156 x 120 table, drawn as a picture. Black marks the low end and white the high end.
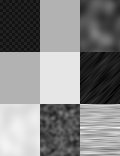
It is made of 3 by 3 panels. Panel 1,1: very low, checkered, faint in contrast. Panel 1,2: high, flat. Panel 1,3: low, smooth. Panel 2,1: high, flat. Panel 2,2: very high, flat. Panel 2,3: very low, slanting up to the right, faint in contrast. Panel 3,1: very high, smooth, faint in contrast. Panel 3,2: low, blotchy. Panel 3,3: high, streaked across.
